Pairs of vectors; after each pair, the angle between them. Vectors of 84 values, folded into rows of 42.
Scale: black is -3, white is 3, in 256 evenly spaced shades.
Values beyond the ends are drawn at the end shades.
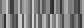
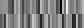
partly aligned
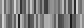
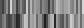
orthogonal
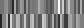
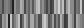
nearly parallel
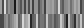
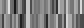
orthogonal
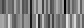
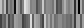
partly opposed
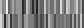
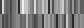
orthogonal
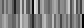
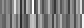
nearly opposite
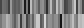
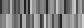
nearly parallel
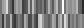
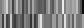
nearly parallel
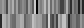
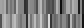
partly aligned
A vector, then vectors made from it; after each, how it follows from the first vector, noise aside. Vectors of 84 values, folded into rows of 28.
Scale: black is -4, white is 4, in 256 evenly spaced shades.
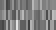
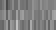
shrunk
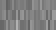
shrunk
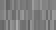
shrunk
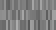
shrunk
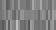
shrunk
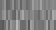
shrunk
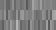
shrunk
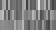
reversed
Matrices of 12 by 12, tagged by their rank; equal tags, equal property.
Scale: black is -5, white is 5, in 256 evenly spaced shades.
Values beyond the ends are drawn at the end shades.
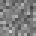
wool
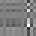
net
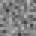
wool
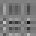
net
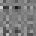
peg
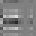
net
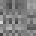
peg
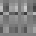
net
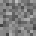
wool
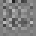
peg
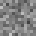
wool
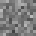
wool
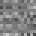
peg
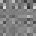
peg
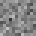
wool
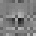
peg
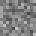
wool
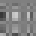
net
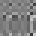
peg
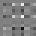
net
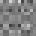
peg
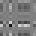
net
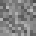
wool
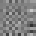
peg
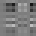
net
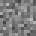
wool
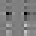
net
